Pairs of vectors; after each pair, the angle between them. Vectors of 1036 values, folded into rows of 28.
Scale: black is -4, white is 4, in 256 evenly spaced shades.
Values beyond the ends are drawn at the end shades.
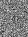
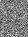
partly opposed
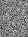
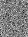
nearly opposite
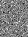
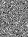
nearly parallel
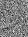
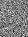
nearly opposite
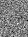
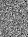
orthogonal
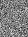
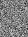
nearly parallel
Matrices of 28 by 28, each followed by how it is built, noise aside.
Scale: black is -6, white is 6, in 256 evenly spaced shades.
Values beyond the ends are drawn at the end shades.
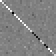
diagonal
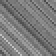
Toeplitz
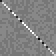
diagonal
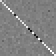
diagonal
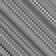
Toeplitz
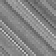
Toeplitz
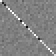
diagonal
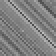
Toeplitz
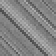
Toeplitz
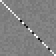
diagonal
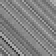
Toeplitz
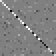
diagonal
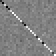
diagonal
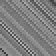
Toeplitz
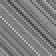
Toeplitz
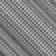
Toeplitz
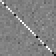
diagonal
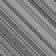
Toeplitz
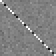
diagonal
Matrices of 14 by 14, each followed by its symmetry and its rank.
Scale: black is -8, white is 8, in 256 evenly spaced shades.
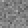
neither, full rank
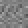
neither, rank three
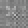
symmetric, rank three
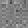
neither, rank three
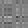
neither, rank one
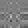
neither, rank two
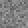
neither, full rank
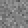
antisymmetric, full rank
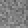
antisymmetric, full rank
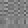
neither, rank two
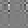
neither, rank one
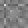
symmetric, rank three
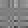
neither, rank one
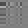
neither, rank one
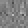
neither, rank three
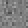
neither, rank three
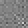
symmetric, rank three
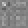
symmetric, rank three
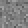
antisymmetric, full rank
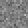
antisymmetric, full rank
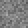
neither, full rank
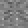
neither, rank three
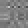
neither, rank two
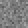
neither, full rank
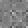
symmetric, rank three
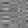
neither, rank two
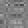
neither, rank two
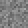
antisymmetric, full rank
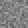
neither, full rank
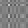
neither, rank one
